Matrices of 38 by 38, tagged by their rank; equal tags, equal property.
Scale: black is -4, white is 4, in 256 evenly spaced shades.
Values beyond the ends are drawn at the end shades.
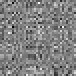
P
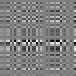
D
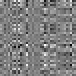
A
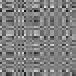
A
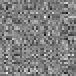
P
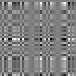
D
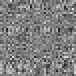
P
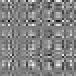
A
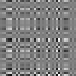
D
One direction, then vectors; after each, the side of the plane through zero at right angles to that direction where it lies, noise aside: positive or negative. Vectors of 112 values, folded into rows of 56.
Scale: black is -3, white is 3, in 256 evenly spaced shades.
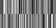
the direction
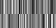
positive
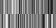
positive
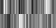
positive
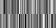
negative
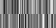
negative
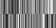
negative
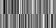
negative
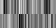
negative
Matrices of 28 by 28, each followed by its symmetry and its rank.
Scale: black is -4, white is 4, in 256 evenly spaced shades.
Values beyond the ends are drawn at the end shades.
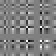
symmetric, rank one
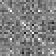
symmetric, rank five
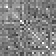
symmetric, rank five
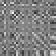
symmetric, rank three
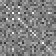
symmetric, rank five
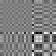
symmetric, rank one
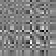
antisymmetric, rank two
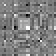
symmetric, rank three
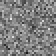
neither, full rank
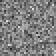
neither, full rank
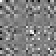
symmetric, rank three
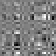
antisymmetric, rank two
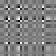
symmetric, rank one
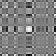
symmetric, rank one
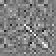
symmetric, rank five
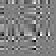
antisymmetric, rank two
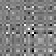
symmetric, rank three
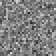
neither, full rank
